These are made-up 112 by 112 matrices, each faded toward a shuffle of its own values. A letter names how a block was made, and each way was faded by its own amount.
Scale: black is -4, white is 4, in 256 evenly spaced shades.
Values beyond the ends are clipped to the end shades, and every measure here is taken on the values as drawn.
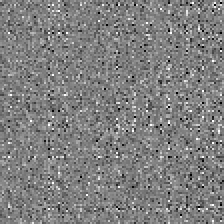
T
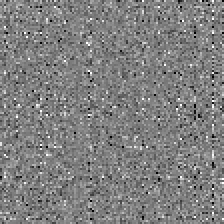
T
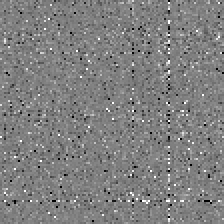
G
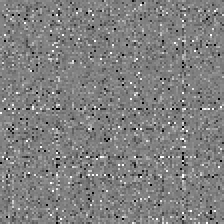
G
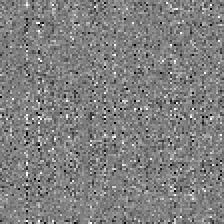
T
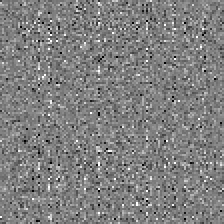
T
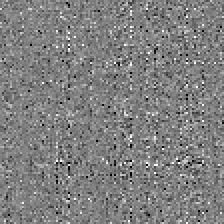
T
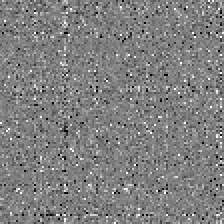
G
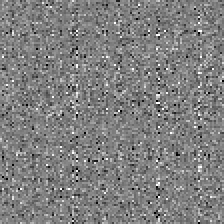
T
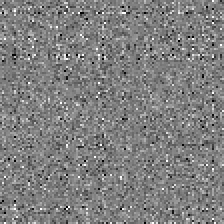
T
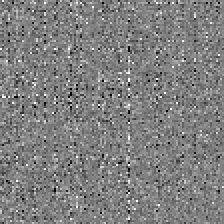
T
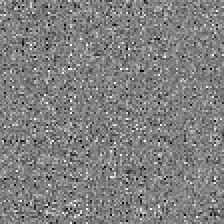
T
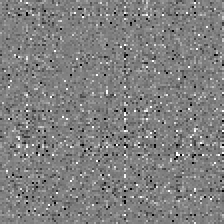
G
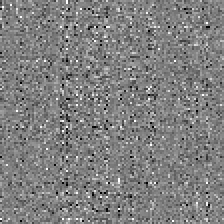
T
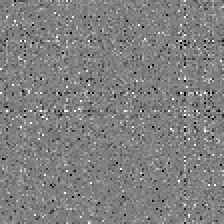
G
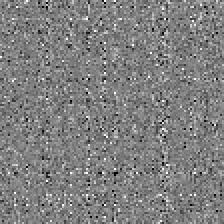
T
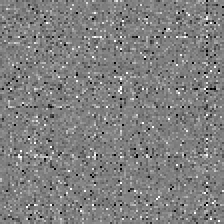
G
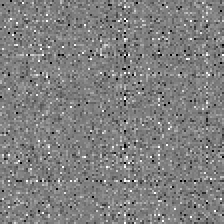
G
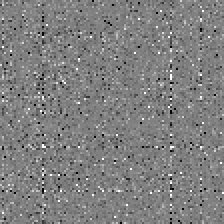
G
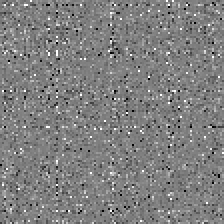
G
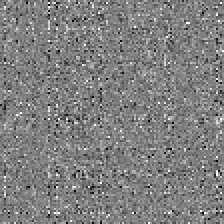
T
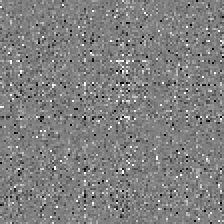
G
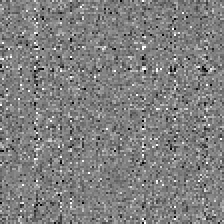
T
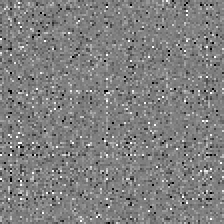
G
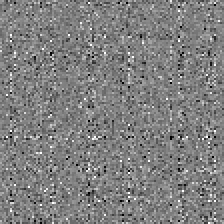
T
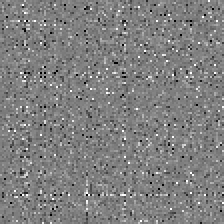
G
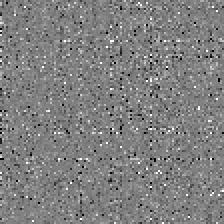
G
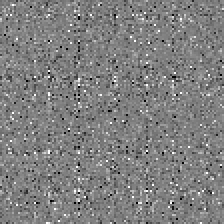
G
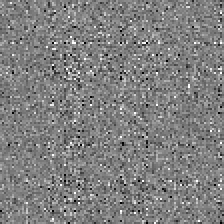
T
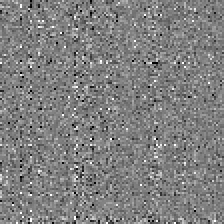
T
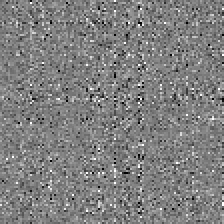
T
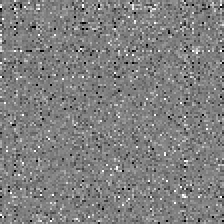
G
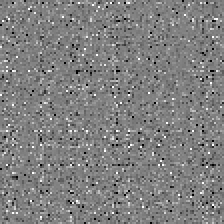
G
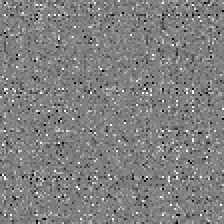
G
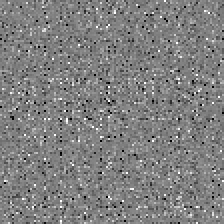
G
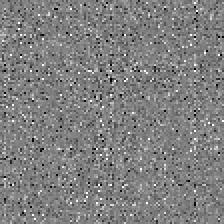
G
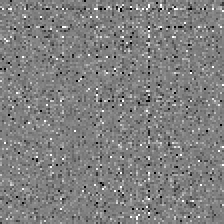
G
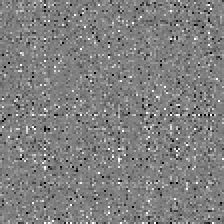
G
